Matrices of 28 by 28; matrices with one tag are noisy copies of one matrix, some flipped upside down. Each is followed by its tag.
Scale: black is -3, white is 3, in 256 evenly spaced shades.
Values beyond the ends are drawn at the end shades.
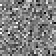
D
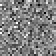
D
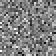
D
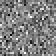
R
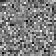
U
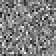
R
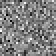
R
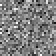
D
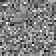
U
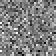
D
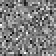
R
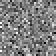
D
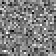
U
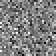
D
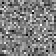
U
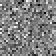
D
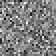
R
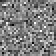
U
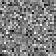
U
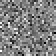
D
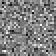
U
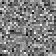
U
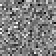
D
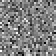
D
